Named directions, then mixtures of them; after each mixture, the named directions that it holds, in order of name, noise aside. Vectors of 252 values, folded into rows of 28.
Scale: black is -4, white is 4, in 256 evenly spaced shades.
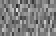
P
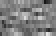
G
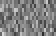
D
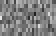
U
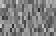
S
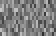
D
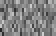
D, S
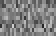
P, S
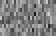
D, U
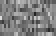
G, U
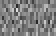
P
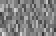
D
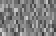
D
